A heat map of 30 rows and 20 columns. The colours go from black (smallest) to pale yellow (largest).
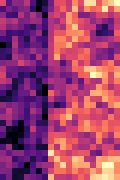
Seam: vertical, 40% of the way across, the right part higher. Grain: blotchy. Ninth with the lowest average: bottom left.
